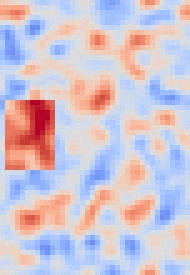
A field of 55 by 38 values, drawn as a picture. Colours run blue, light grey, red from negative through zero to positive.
The ninth with the highest average is the middle left. In the middle left lies a patch that is higher than the rest. The field is mottled with small blotches. Neither half mirrors the other.
